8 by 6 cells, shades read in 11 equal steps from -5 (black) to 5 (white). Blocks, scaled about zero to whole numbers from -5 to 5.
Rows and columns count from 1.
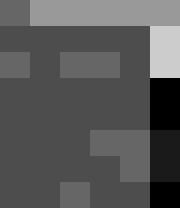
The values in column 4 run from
-2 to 1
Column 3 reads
1 -2 -1 -2 -2 -2 -2 -1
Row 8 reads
-2 -2 -1 -2 -2 -5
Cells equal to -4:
2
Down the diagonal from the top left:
-1 -2 -1 -2 -2 -4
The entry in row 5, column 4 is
-2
